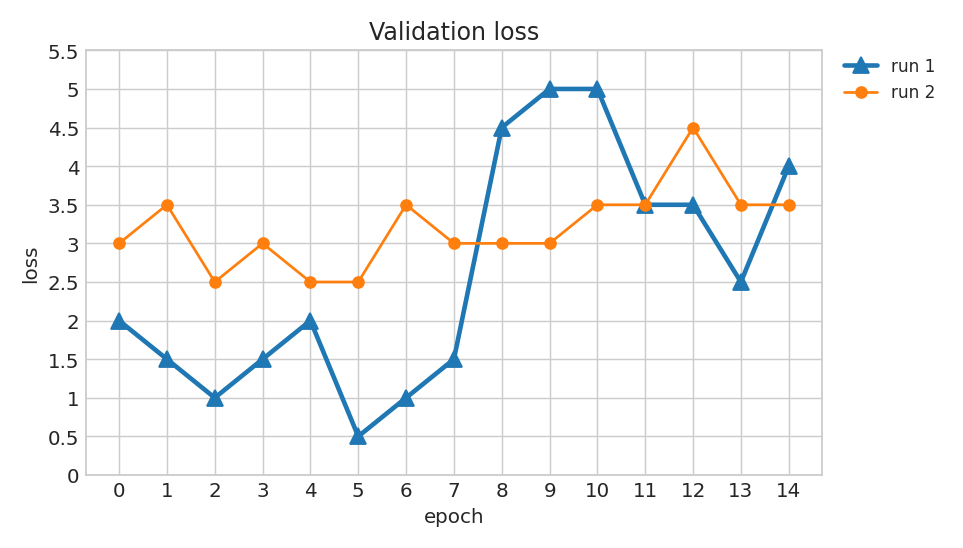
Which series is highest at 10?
run 1
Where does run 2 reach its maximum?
12
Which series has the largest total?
run 2
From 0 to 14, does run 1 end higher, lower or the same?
higher
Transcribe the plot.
Title: Validation loss
x-axis: epoch, ticks 0 1 2 3 4 5 6 7 8 9 10 11 12 13 14
y-axis: loss, ticks 0 0.5 1 1.5 2 2.5 3 3.5 4 4.5 5 5.5
Legend: run 1, run 2
Values:
run 1: 2 1.5 1 1.5 2 0.5 1 1.5 4.5 5 5 3.5 3.5 2.5 4
run 2: 3 3.5 2.5 3 2.5 2.5 3.5 3 3 3 3.5 3.5 4.5 3.5 3.5
